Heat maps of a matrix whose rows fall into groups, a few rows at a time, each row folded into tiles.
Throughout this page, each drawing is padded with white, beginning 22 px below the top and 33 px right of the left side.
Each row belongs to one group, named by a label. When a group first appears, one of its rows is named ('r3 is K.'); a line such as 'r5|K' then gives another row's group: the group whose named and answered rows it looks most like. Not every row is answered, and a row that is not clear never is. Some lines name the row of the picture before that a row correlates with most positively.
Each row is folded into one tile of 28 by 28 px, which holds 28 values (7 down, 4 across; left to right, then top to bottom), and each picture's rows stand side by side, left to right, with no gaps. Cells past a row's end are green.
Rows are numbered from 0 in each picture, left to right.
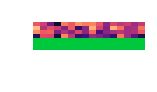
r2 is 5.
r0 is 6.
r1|5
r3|5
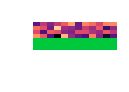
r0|5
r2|5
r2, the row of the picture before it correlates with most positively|1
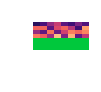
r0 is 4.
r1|4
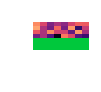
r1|5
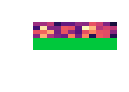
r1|4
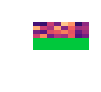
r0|4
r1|6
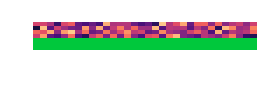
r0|6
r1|6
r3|6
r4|4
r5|5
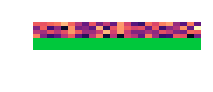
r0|5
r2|4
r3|6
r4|5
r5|4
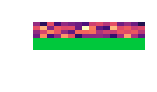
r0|4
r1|4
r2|5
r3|6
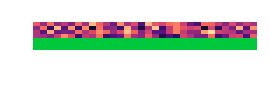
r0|4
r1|4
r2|6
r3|6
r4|5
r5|6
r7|4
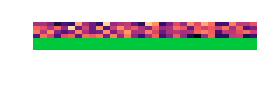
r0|6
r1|4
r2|4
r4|6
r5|5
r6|6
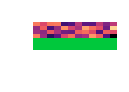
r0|5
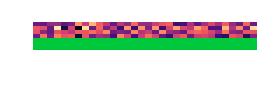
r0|4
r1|4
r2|6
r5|4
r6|5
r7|4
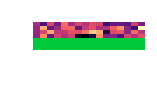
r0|4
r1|5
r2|6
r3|4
